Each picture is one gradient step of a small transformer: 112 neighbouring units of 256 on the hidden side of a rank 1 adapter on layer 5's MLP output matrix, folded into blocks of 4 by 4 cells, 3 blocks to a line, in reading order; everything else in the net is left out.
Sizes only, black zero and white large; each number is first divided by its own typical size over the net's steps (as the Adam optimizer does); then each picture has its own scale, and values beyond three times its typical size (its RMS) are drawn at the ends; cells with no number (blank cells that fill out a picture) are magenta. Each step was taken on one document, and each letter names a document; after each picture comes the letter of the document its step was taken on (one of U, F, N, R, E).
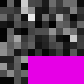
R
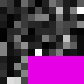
R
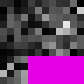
R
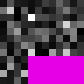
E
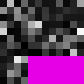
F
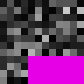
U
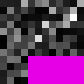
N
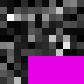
R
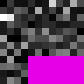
E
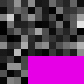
E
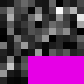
E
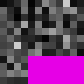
N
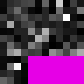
U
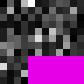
R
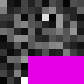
F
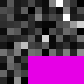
U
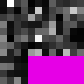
E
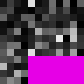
N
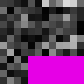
N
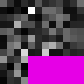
F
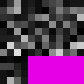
E
